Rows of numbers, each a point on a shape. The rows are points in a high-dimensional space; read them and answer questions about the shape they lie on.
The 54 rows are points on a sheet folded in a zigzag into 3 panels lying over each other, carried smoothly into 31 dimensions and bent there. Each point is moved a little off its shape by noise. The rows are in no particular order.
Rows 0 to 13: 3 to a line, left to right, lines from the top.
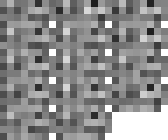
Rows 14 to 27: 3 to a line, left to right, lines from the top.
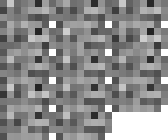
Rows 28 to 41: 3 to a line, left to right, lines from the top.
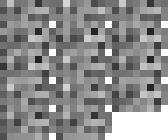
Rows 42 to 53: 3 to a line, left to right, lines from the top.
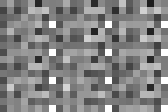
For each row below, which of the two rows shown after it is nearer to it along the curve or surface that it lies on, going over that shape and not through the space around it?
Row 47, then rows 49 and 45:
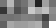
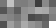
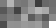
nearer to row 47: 45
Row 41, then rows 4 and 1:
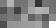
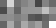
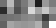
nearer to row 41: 4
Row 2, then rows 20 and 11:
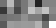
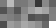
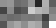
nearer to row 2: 11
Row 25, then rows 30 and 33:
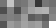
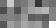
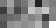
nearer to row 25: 30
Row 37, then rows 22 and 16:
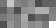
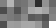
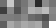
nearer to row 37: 16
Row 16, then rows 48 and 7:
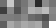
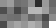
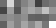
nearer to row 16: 7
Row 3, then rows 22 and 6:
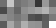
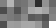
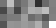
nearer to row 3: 22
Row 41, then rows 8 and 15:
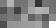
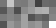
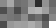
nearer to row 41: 8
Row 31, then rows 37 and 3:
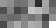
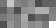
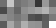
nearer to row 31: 3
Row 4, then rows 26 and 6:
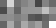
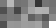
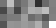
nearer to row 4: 26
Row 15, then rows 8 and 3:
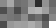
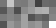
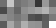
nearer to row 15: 3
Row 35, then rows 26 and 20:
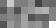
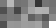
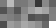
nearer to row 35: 26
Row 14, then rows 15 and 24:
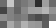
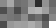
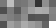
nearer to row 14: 24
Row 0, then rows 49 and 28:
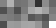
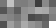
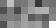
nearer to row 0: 49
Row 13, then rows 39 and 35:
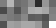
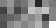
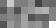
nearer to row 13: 35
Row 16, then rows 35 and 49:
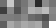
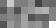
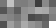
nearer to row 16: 35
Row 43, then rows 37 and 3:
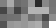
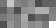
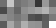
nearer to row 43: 37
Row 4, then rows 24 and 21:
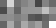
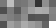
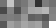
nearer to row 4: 21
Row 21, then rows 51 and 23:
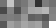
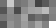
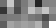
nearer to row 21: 51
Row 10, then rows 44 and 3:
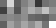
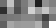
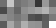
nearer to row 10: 44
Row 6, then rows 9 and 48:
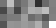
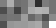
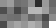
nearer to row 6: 9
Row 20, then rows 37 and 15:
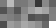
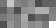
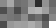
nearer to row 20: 15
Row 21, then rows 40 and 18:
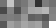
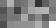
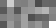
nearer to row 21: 18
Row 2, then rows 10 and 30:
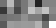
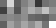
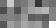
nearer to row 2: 10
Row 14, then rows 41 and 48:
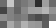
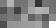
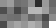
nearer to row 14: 48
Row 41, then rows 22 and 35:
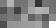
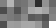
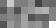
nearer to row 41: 35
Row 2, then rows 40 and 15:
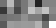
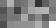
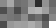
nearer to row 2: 40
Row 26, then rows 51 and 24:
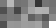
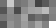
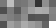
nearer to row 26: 51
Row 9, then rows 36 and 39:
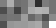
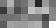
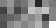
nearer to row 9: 36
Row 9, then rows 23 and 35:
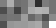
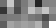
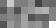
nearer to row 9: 35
